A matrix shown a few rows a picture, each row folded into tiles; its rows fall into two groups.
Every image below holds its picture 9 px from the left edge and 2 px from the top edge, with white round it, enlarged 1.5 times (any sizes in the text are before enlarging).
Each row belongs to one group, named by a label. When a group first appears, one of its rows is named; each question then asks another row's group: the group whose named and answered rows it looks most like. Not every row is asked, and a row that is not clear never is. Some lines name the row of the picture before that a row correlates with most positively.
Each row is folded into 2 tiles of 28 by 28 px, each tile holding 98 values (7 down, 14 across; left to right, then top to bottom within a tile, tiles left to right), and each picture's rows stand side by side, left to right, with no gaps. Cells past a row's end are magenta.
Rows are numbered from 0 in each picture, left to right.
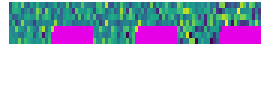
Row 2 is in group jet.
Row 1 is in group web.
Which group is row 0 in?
web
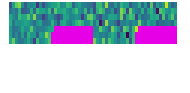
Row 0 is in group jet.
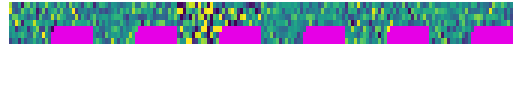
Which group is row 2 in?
jet
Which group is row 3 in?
jet
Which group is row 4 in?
web
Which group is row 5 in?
jet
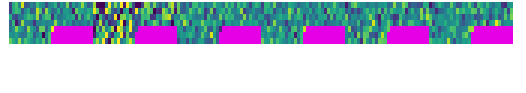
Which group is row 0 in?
web
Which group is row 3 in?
web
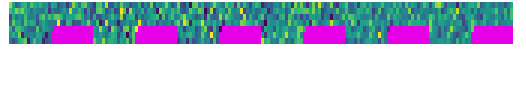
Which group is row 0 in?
jet
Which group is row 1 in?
web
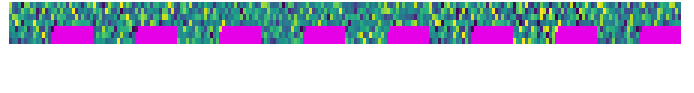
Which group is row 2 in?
web
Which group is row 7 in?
jet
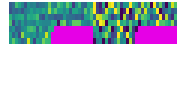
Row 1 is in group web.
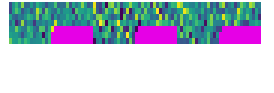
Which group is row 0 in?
web
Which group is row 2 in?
jet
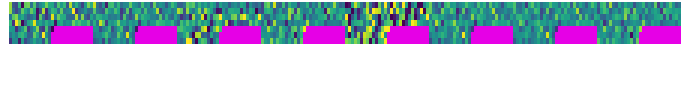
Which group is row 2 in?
jet
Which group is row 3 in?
web
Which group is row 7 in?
web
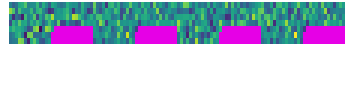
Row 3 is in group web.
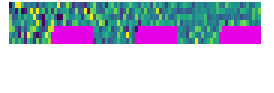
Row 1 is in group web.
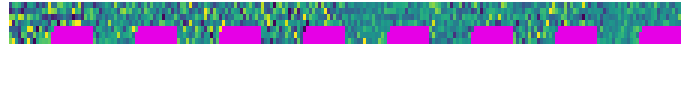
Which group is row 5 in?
jet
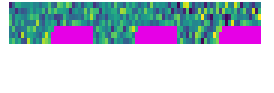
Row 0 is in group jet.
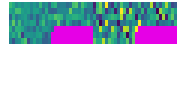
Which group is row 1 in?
web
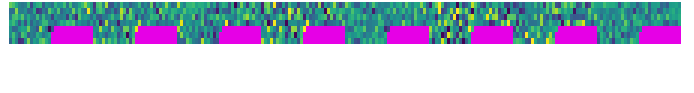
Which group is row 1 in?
web
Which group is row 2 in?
jet
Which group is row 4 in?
jet
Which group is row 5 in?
jet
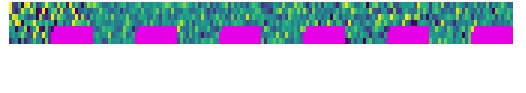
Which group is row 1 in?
jet
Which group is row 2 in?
jet
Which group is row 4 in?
jet
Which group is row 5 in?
web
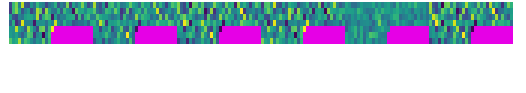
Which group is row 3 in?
web
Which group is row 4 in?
jet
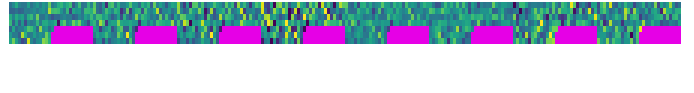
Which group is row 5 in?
jet
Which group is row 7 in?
web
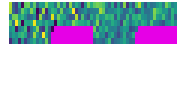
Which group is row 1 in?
jet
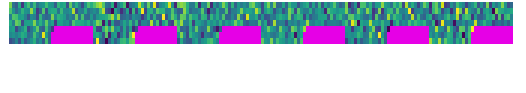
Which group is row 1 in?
jet
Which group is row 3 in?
web
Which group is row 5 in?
web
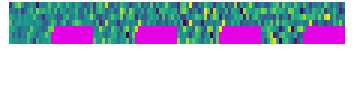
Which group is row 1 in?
web
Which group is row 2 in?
web
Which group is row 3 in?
jet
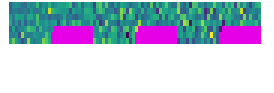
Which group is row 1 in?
web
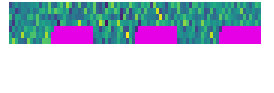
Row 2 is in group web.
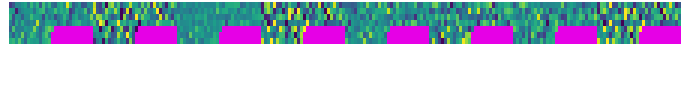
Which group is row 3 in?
web
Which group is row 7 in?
web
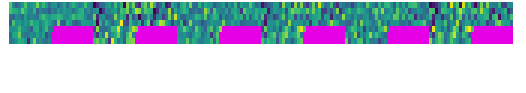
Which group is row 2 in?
web
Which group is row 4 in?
jet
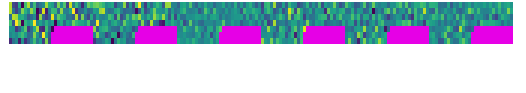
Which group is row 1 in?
jet
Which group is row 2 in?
web
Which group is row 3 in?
web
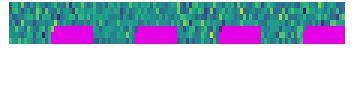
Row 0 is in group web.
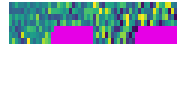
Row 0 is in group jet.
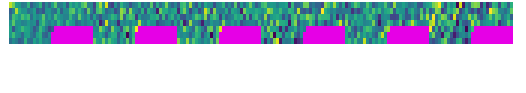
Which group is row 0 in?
jet
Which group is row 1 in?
web
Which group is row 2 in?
web
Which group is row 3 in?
jet
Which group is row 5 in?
jet
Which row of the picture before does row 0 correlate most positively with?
1
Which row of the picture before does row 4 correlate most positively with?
0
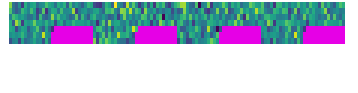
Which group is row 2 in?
jet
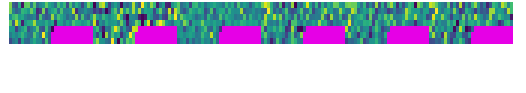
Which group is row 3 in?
jet
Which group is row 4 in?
jet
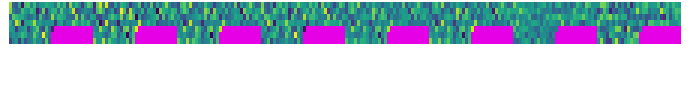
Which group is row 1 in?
web
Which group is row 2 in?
web
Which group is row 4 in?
web
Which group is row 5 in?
web
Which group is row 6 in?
jet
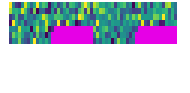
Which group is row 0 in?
jet
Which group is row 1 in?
jet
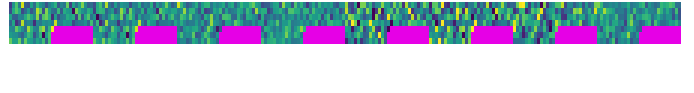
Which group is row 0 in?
web
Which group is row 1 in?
web
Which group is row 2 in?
jet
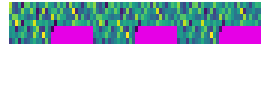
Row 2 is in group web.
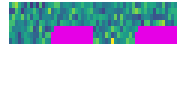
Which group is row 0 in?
jet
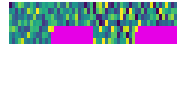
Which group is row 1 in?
web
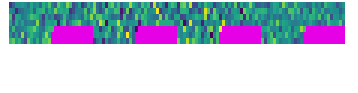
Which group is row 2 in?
web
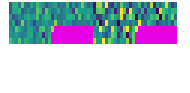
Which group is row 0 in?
web
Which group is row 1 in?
web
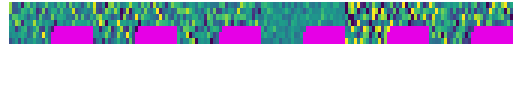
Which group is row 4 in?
web
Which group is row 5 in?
jet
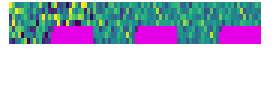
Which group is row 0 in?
jet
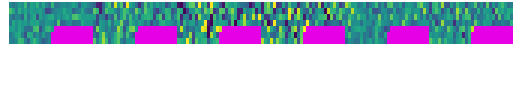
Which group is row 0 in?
jet
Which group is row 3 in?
web
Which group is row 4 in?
jet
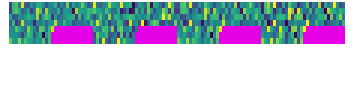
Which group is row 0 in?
web
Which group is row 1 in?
jet
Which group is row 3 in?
web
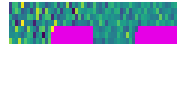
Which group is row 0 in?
web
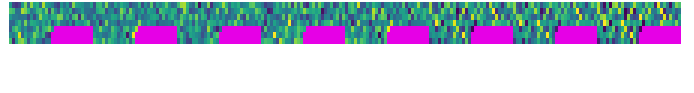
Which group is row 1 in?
web
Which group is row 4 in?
web
